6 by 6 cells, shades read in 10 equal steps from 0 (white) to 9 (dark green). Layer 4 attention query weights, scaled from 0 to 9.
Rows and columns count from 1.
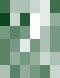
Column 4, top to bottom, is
2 0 0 5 4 5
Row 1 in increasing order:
1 2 3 3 7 7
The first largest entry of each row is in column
1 1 2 1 1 2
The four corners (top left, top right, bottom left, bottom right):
7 7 3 2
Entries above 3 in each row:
2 3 4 4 4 4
